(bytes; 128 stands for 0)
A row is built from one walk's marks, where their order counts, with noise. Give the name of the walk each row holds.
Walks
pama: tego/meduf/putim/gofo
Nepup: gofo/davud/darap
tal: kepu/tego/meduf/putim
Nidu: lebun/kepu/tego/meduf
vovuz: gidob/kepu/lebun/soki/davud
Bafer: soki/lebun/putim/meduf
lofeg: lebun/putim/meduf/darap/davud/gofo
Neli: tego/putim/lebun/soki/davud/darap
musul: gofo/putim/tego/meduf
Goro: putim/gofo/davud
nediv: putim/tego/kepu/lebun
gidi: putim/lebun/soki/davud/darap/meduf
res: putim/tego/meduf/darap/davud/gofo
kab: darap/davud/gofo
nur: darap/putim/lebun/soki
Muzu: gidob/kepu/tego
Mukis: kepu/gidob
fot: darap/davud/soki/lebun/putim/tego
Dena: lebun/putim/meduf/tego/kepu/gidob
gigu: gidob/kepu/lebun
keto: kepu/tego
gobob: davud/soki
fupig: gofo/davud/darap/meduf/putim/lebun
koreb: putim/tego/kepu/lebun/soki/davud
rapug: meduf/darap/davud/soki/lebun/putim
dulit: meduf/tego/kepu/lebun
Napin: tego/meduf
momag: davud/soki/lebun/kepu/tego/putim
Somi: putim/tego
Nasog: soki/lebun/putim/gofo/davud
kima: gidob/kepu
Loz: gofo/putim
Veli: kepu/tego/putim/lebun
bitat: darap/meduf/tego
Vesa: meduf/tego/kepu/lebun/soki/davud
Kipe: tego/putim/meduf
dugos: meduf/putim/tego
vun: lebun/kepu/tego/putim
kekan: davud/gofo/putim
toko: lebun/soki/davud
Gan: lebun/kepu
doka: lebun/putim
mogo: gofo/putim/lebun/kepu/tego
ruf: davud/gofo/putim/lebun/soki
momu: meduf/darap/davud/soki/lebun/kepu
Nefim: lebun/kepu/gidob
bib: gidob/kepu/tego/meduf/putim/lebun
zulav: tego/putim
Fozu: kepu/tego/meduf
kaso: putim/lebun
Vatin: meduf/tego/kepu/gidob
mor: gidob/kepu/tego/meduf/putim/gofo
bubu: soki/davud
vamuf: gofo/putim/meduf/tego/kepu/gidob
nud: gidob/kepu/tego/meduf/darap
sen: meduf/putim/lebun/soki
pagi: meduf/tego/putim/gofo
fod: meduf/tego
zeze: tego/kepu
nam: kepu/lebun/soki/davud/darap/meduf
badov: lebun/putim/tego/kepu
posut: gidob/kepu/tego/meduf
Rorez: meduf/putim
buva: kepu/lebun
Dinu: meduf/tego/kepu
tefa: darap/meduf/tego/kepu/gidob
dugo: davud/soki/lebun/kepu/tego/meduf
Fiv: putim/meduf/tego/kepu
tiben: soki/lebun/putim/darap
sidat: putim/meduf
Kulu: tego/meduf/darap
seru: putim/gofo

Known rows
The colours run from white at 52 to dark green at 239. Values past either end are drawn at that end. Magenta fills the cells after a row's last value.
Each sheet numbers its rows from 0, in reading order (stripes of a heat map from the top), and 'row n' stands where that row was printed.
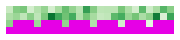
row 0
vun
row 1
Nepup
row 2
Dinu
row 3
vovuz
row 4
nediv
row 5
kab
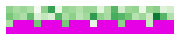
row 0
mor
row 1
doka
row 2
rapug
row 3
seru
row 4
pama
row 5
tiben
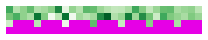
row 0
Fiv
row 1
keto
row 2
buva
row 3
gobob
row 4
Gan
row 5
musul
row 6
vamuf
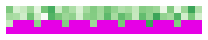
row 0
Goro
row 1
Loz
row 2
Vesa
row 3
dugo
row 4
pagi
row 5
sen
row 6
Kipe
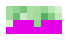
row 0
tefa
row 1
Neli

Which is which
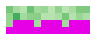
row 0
momu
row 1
Vatin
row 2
nam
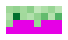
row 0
nur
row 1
lofeg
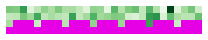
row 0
kekan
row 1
Veli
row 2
Nasog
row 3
dulit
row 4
tal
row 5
fod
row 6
Nefim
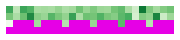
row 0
kima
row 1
fupig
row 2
badov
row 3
mogo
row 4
dugos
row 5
fot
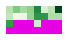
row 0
Rorez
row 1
Somi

